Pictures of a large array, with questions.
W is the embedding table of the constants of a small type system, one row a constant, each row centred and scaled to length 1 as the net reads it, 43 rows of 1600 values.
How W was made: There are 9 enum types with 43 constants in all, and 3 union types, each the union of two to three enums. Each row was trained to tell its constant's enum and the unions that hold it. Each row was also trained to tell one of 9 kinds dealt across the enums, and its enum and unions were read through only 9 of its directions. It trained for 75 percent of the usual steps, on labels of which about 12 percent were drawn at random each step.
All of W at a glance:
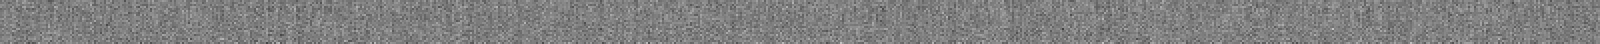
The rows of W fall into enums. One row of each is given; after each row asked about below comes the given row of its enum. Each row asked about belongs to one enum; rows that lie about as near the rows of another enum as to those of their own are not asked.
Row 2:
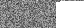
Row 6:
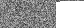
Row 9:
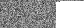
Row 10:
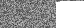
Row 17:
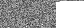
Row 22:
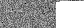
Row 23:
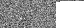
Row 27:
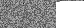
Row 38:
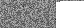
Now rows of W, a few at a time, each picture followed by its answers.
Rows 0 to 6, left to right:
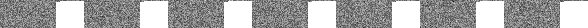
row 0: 10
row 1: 9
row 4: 9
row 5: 22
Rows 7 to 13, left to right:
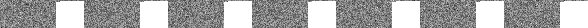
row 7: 6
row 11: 2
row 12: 10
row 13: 17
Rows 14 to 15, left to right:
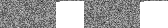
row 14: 27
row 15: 23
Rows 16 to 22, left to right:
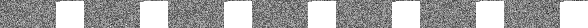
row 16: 10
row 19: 22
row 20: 27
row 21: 17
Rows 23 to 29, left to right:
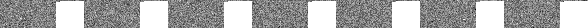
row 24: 2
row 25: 22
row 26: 27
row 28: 17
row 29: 9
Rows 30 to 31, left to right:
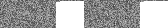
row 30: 2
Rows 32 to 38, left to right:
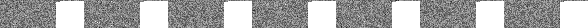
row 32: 27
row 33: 22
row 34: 9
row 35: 2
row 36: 22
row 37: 10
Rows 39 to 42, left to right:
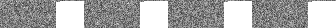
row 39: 38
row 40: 10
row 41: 2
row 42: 9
